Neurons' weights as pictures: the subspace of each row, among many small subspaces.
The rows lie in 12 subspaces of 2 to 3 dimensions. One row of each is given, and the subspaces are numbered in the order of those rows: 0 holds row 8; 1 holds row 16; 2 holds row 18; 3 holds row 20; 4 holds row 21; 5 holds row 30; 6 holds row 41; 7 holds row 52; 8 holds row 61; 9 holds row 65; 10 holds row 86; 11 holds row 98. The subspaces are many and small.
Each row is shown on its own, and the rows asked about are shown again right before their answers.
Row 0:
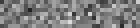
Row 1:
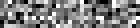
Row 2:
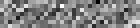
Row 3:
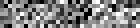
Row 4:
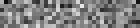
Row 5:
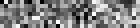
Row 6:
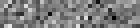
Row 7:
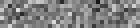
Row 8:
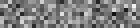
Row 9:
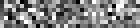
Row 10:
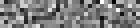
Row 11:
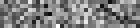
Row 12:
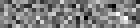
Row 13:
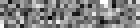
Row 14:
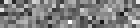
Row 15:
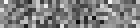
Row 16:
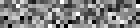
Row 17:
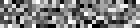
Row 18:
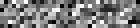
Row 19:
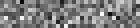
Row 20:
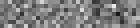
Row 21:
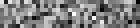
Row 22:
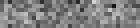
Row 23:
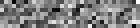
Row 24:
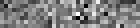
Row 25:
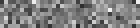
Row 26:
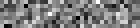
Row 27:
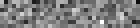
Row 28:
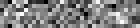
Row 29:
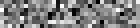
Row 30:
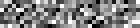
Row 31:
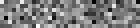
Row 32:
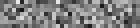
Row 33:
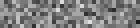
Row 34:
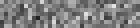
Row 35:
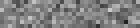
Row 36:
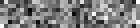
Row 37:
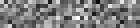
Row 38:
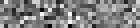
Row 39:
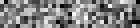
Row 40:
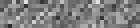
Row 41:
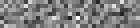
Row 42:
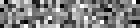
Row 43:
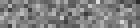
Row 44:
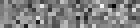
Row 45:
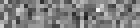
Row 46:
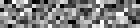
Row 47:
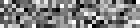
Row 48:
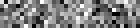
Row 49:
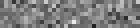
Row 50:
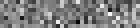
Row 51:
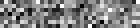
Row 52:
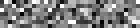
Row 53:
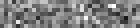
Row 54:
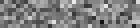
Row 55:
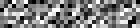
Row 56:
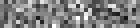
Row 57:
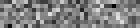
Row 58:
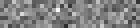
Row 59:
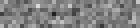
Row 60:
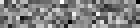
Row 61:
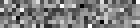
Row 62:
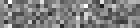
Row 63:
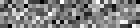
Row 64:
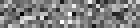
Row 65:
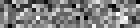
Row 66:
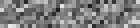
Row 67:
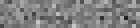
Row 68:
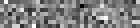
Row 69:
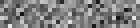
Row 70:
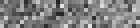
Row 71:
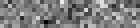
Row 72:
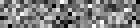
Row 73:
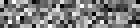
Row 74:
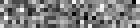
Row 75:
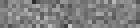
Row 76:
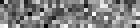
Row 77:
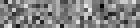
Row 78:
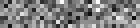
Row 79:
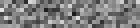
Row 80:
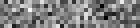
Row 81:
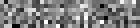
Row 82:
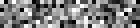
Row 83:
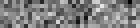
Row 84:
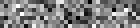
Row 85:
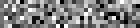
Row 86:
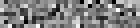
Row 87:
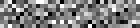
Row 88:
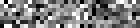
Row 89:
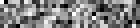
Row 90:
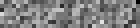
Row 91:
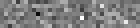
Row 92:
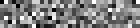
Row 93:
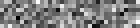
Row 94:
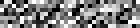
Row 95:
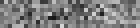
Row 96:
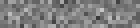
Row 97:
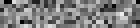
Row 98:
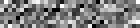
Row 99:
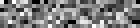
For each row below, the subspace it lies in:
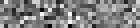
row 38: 0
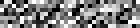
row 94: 2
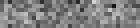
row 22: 3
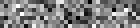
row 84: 0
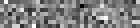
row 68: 8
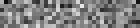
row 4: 9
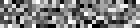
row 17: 5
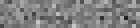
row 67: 10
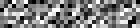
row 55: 2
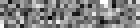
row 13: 10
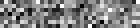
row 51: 8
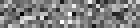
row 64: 0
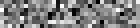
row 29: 10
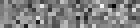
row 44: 9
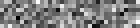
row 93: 5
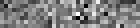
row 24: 6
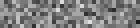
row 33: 5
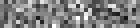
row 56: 9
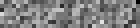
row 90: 2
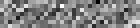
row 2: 11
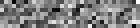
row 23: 2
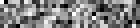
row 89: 4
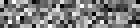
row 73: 11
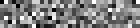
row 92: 5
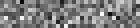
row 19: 1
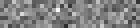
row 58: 4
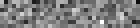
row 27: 7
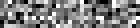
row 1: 10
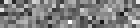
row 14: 7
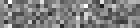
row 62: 8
